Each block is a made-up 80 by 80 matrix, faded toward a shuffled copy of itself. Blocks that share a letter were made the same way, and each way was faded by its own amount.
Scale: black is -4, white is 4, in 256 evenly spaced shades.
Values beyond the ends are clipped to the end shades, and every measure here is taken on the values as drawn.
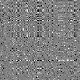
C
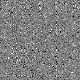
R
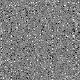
R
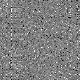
R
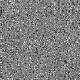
R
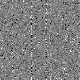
R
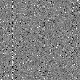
R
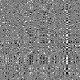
C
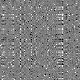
C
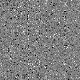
R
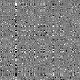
C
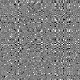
C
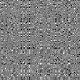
C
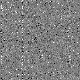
R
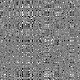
C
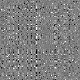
C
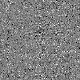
R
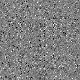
R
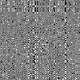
C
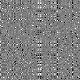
C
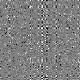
C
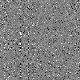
R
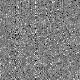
R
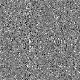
R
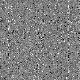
R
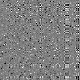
C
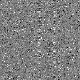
R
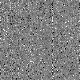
R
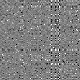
C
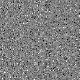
R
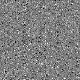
R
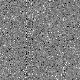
R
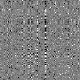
C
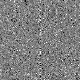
R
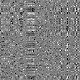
C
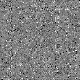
R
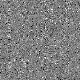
R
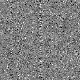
R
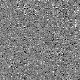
R
